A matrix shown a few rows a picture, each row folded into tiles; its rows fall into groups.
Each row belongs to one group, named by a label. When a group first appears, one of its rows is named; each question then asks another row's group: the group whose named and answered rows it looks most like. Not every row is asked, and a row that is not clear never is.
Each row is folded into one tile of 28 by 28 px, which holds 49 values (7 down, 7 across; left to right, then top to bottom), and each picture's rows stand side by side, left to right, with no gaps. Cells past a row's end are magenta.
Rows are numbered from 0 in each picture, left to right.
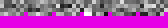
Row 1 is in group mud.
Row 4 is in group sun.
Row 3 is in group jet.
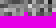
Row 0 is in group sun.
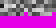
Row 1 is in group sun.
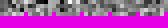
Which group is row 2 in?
mud
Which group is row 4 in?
mud
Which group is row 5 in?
sun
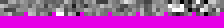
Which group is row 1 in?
jet
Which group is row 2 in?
jet
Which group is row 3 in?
sun
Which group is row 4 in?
mud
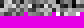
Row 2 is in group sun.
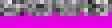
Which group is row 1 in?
mud
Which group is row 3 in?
mud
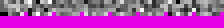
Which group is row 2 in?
sun
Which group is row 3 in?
sun
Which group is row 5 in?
sun
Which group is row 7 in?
mud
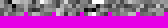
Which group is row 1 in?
mud
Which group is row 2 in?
jet
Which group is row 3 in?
mud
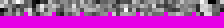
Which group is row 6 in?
mud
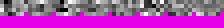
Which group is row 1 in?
mud
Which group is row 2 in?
mud
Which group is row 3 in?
mud
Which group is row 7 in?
jet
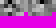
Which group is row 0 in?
sun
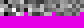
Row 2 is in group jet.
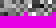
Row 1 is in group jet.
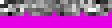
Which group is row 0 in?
sun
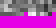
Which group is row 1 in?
jet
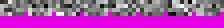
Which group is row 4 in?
jet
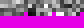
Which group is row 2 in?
jet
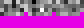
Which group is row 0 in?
sun
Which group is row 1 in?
mud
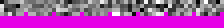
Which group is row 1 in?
jet
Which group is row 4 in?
jet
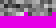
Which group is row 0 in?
sun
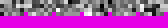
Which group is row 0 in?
sun
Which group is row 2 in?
sun
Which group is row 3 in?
jet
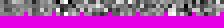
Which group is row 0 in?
mud
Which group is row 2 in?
sun
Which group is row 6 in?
jet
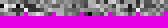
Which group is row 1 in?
mud
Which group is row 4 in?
jet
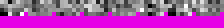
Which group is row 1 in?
mud
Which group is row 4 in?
sun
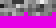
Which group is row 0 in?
sun
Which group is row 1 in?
mud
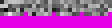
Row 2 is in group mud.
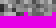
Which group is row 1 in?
mud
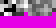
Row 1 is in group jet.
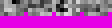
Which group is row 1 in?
sun
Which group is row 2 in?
mud
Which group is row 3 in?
mud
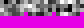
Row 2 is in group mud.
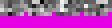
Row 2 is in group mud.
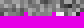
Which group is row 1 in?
sun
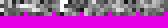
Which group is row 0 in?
sun
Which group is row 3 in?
jet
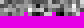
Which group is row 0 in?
sun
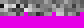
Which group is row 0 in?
jet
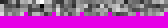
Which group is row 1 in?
mud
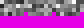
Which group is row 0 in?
sun
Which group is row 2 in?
mud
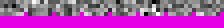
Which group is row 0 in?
sun
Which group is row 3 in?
jet
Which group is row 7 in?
jet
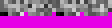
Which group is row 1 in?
jet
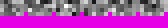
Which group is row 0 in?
mud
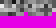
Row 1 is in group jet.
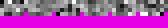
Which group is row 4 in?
mud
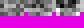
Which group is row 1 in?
sun
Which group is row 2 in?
sun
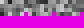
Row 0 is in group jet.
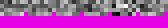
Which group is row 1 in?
sun
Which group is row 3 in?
mud
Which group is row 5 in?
mud
